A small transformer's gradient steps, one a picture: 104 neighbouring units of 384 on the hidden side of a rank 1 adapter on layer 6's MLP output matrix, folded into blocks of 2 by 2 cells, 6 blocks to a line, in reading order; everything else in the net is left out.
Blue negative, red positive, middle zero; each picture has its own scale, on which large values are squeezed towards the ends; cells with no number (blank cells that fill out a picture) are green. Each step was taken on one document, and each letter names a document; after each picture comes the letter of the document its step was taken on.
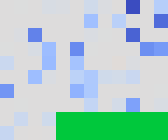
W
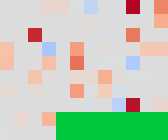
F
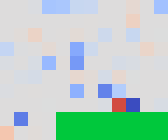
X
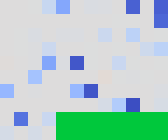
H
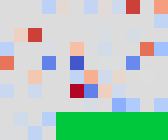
F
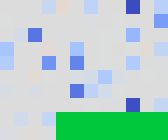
F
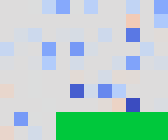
X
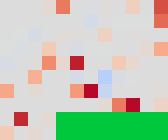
H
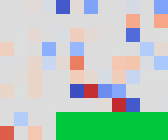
X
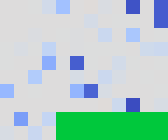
H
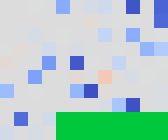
H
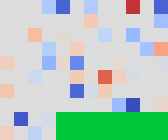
H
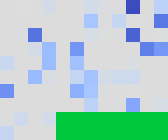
W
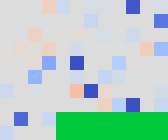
H
